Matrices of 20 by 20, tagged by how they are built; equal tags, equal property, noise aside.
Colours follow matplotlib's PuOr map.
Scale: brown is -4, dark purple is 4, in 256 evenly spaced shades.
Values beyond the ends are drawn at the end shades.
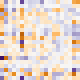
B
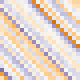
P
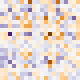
B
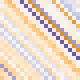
P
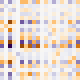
B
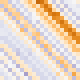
P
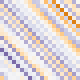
P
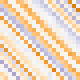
P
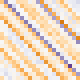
P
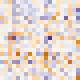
B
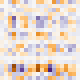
B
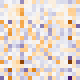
B
